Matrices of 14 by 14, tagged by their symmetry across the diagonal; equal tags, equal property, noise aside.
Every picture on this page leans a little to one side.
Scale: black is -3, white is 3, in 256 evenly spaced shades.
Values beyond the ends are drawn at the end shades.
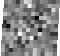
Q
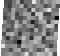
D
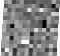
Q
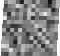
Q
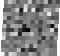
D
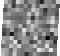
D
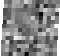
Q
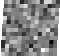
Q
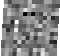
Q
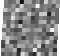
D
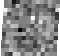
Q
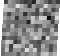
D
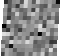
D
